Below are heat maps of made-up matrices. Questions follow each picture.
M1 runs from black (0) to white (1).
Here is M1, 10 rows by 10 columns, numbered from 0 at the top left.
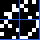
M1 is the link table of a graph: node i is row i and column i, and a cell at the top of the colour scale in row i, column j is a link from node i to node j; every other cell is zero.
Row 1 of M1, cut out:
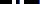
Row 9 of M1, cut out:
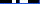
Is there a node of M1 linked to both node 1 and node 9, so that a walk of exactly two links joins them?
yes
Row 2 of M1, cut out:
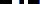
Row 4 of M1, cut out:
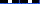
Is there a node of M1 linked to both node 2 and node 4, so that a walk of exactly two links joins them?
no
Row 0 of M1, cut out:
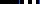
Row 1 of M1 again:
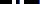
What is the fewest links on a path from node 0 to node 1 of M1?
4
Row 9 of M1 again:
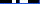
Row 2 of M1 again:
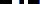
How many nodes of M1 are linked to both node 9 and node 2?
2
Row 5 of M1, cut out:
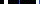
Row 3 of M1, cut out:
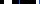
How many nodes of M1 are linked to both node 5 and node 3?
2
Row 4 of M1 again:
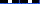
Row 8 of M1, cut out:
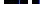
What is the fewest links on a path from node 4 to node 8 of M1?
2
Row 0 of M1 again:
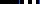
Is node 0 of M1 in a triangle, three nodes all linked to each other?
no
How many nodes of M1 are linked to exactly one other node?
0
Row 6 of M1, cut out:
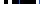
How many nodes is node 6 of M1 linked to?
3
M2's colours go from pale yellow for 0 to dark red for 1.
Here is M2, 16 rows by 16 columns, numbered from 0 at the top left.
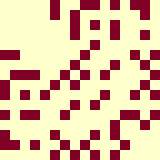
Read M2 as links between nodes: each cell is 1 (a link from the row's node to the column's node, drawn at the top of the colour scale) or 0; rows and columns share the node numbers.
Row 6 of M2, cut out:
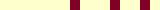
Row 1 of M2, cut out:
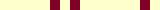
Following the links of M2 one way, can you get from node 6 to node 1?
yes
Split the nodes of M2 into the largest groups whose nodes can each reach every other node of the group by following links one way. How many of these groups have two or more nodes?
1
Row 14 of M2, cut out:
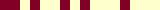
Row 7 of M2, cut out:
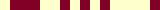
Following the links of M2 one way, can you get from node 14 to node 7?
yes
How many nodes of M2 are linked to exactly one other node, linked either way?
1
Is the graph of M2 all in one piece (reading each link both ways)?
yes
